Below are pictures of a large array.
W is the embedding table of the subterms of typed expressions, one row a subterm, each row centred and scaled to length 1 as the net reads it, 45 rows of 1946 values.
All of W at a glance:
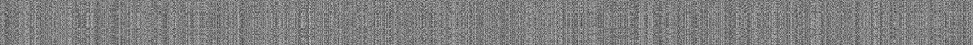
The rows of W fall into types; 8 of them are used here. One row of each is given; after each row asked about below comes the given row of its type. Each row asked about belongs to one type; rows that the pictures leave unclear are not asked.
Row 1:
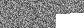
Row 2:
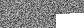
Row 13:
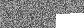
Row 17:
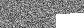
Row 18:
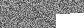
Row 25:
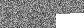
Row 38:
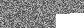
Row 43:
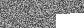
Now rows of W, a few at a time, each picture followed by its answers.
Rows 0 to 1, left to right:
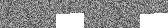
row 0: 25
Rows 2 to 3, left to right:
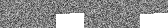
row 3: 38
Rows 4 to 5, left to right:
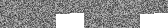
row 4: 2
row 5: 43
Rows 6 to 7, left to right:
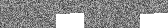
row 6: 18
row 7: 1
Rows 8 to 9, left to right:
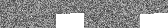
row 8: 43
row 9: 38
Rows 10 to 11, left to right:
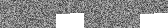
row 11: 17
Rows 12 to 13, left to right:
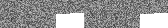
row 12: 17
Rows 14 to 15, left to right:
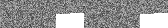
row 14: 13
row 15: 38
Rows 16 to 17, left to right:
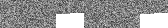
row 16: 43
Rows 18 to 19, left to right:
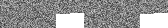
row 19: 38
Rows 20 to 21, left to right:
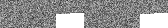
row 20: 25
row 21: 13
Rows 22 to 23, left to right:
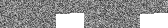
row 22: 2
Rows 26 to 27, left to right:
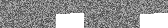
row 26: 13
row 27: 38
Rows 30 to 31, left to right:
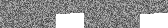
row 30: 13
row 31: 1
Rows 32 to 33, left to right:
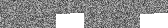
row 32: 43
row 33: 25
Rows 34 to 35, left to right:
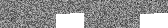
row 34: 17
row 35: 13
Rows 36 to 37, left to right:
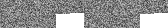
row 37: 43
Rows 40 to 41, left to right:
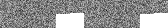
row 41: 1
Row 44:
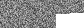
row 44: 1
